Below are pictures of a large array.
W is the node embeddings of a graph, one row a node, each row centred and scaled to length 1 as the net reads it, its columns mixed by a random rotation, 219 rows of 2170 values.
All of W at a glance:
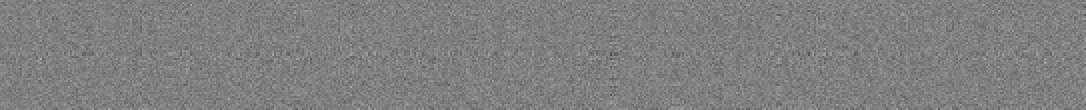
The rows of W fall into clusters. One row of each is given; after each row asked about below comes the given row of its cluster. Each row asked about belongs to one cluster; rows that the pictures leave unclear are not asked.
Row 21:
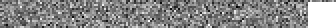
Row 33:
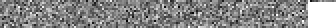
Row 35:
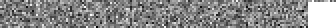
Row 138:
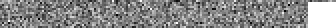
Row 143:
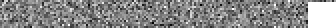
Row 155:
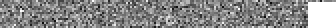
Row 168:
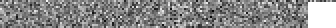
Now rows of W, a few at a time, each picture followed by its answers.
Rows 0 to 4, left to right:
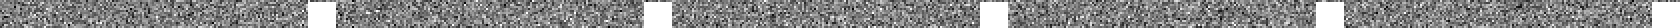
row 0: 33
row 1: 138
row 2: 155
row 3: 168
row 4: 21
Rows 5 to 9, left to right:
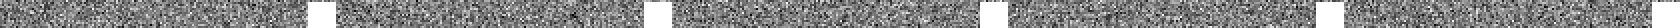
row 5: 138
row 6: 35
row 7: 35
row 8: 155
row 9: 35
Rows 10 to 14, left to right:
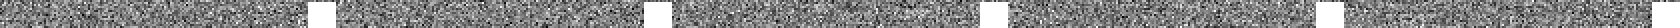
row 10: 143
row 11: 143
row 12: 21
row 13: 168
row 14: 155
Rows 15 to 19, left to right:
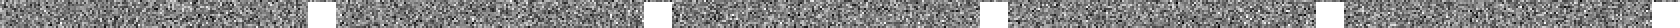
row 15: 168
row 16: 168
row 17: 138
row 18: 143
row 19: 33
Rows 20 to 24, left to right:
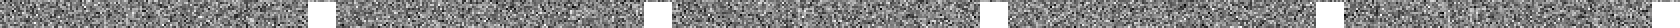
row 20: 35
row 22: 35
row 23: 21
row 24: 35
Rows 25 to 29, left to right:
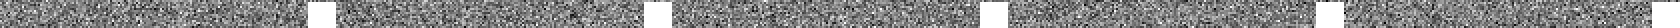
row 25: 168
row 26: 35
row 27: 155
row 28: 138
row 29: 143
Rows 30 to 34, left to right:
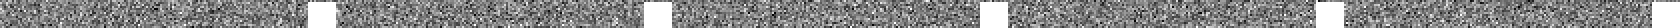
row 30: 168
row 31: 168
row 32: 155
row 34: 21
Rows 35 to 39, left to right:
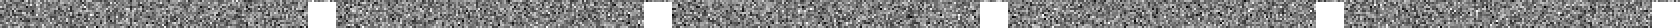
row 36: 33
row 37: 35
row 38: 33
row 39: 35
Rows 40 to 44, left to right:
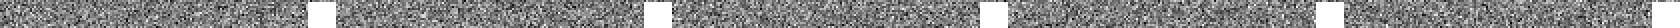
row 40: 33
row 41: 21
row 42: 143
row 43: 168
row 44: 35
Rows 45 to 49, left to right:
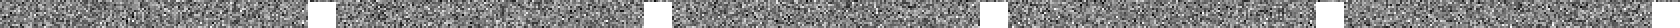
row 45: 33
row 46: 138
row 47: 21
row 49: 21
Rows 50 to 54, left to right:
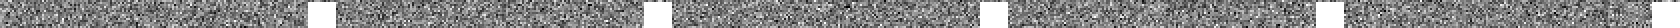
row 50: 168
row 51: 138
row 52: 21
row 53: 21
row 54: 33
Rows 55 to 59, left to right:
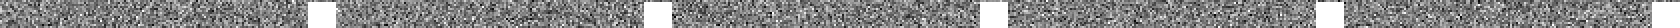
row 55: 168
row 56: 168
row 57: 35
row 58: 33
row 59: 21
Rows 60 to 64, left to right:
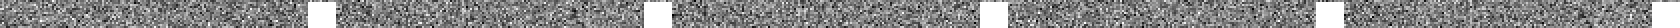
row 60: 21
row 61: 35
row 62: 35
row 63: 138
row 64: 35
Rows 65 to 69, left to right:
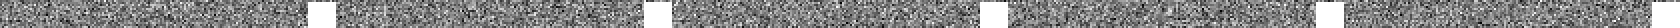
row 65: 143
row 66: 33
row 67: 143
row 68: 168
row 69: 138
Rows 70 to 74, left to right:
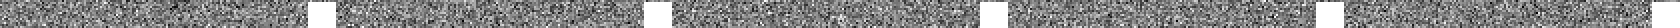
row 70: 21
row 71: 33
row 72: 155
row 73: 155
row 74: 33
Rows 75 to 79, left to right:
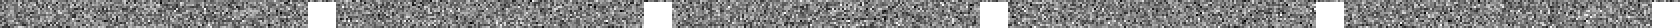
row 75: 21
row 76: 138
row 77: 168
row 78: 33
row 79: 21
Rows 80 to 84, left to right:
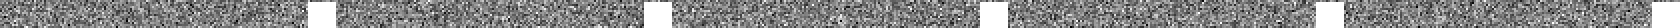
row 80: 33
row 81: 155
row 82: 155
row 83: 138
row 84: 138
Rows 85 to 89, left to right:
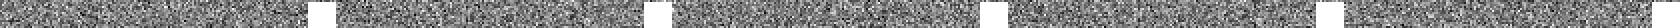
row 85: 143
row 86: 35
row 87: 168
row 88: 35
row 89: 21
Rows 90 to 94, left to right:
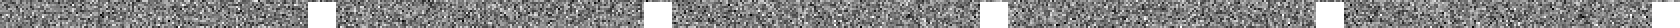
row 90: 155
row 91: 33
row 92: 35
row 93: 168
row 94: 35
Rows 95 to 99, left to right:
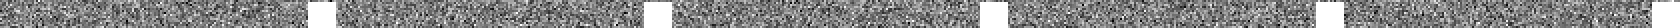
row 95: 33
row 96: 168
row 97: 168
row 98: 21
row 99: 35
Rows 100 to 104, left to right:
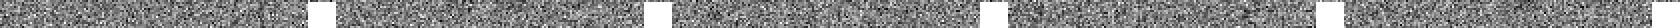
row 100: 33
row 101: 21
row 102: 138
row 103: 35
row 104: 21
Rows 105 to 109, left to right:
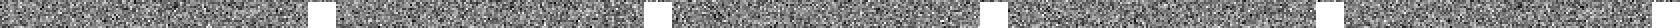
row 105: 21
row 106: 21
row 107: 138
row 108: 33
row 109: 21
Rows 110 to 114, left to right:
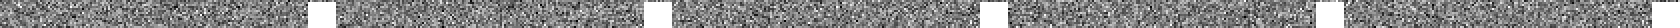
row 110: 21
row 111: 21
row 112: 143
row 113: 35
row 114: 143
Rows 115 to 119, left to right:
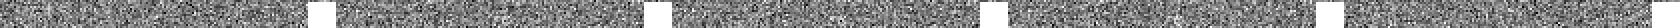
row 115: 33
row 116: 155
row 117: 155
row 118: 155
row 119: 33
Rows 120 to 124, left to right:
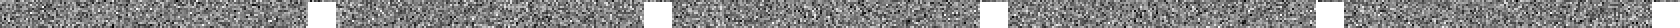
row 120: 138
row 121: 168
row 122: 33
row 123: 33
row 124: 33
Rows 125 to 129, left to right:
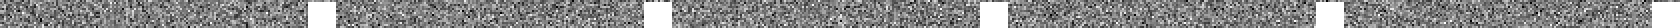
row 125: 35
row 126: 33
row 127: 155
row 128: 138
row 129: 33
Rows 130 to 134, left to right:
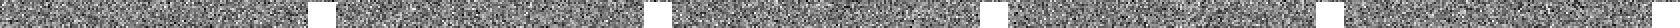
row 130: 143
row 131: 138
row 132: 21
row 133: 168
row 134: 21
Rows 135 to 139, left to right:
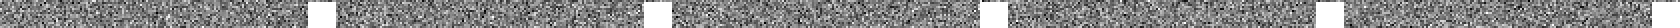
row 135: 155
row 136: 33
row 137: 33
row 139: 21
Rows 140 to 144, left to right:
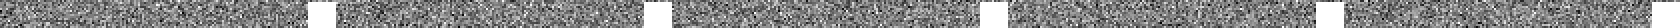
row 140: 33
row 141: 138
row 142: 21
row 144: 138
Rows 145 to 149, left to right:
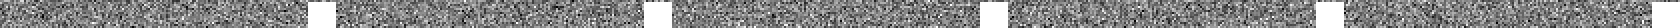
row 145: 138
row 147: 155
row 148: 33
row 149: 143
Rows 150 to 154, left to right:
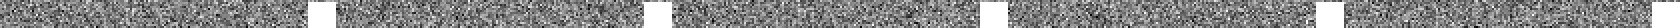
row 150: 35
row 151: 138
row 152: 35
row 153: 143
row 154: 138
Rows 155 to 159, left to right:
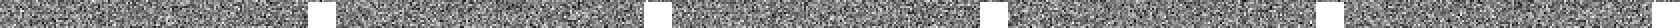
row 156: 21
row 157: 155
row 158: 33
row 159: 21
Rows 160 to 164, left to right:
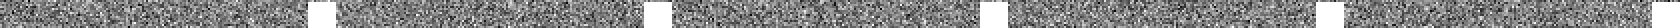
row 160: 35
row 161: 168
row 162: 35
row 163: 21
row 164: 168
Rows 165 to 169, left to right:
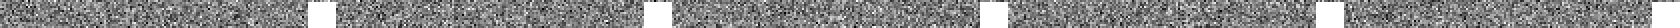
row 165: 35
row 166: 138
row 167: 155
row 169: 138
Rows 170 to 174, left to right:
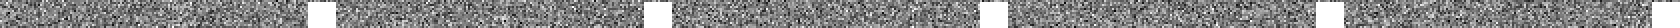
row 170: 168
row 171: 155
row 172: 33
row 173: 21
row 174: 21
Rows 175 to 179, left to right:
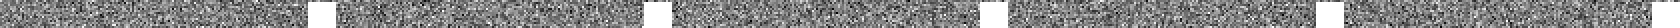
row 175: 155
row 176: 138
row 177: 33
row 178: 155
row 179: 35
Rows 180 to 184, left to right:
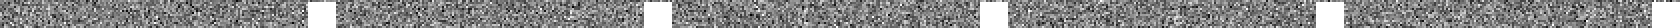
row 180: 33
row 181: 21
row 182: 35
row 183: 155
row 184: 21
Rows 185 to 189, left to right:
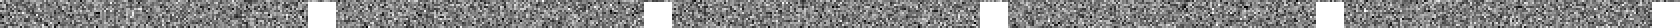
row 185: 35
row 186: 143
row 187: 35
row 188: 21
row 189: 155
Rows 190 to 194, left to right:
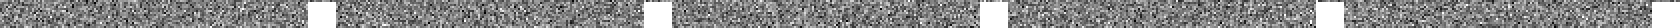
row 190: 33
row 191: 33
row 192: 35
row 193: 33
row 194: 143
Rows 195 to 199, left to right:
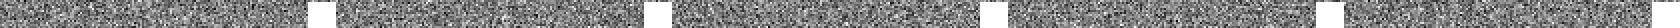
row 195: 138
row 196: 155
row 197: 35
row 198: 155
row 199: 138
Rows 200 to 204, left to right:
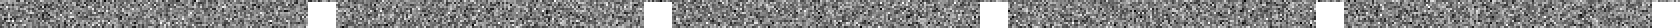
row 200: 138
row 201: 168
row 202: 35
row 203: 33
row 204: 35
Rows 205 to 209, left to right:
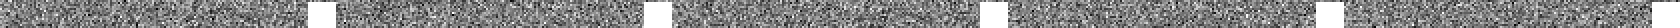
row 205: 168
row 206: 138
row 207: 168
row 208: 143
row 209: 143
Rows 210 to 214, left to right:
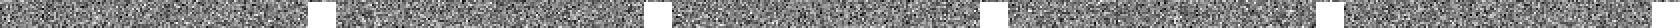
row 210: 138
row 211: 21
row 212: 33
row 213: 155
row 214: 138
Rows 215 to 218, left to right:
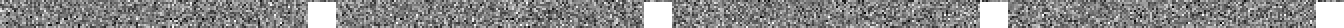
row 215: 168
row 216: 168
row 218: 33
